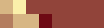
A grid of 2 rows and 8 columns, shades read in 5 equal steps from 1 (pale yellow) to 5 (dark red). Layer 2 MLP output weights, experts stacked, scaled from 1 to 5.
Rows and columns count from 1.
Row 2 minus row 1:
1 1 -2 1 0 0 0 0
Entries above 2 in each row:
6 6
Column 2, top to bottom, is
1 2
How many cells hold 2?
3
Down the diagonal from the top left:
2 2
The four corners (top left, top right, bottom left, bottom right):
2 4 3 4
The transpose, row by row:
2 3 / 1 2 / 4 2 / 4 5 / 4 4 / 4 4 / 4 4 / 4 4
